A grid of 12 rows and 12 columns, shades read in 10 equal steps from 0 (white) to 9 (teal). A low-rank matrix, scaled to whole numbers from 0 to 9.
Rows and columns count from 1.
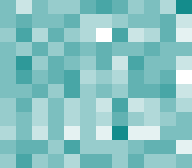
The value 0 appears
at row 3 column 7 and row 6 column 12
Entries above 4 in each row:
7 8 4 10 8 8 8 4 4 5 7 6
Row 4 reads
5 4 6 4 6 5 6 5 5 6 5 5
